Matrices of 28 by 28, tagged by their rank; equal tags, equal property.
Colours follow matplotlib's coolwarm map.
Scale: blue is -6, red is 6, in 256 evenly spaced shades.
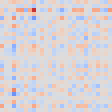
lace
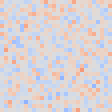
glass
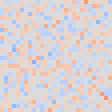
glass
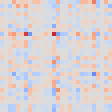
lace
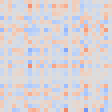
lace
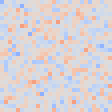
glass
